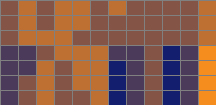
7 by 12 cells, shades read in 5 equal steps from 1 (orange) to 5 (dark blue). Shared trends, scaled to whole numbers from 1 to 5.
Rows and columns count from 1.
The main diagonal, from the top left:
3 2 2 2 2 2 5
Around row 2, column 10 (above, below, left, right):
3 3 3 3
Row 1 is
3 2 3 2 2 3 2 3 3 3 3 2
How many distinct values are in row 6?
5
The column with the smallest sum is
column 12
